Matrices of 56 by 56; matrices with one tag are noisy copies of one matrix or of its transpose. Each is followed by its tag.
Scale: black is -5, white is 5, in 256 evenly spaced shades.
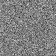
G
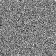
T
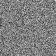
T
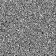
G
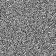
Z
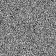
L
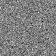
Z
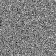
T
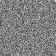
T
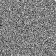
T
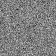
L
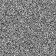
G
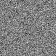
L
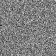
T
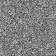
G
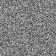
Z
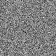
Z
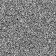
G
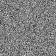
L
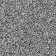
G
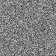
G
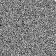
T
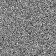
Z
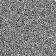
T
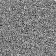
T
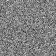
Z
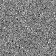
G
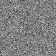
L
